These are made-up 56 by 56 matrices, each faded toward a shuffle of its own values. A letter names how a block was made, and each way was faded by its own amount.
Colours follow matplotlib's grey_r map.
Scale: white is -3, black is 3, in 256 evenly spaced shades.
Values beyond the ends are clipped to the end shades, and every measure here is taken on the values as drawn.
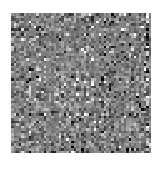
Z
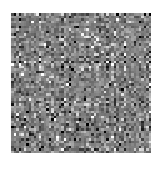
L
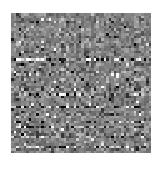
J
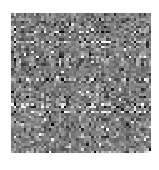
J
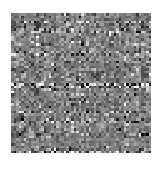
J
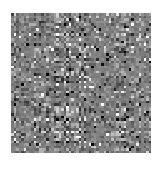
L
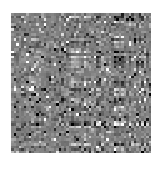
L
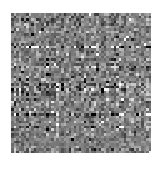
J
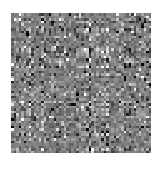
L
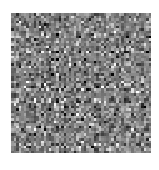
L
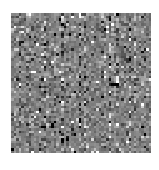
Z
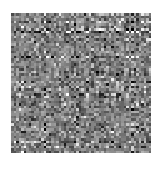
J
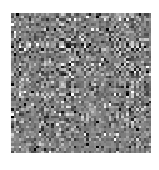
L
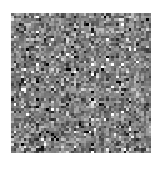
Z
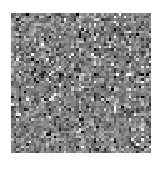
Z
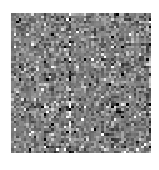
Z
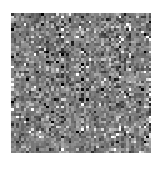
Z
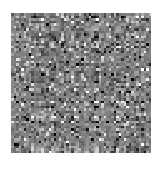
L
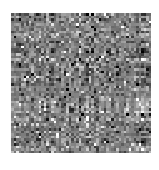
L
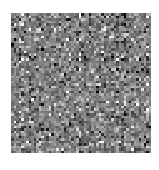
Z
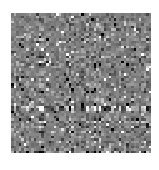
L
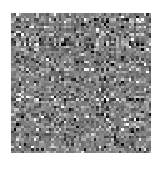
L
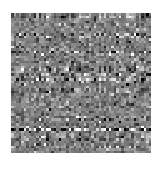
J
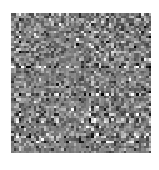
J
